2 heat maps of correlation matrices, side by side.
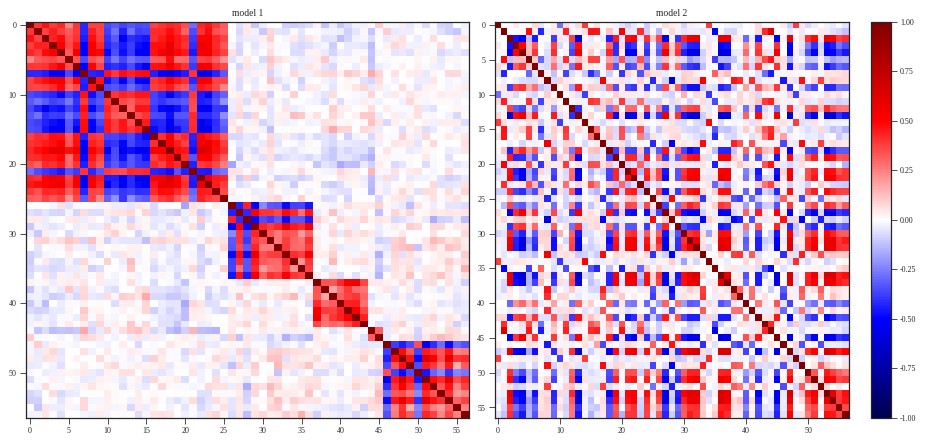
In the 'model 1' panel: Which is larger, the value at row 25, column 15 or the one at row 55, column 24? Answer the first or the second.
the second
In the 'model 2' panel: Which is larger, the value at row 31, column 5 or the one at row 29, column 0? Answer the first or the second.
the second
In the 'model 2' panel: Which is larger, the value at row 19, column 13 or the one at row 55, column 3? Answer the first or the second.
the second
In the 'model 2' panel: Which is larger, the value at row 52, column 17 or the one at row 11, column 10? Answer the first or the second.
the first
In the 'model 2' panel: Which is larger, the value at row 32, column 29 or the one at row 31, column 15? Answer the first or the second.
the second
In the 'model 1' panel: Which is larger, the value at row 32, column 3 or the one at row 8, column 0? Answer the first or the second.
the second
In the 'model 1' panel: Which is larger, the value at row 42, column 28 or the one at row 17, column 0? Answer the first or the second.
the second
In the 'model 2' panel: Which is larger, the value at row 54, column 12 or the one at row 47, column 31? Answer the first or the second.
the second
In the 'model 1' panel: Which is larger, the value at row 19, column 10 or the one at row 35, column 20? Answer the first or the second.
the second
